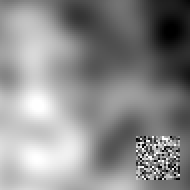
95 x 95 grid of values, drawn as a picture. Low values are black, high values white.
Roughest part: bottom right. Ninth with the lowest average: top right. Slope: up to the bottom left. Odd patch: rougher, in the bottom right.
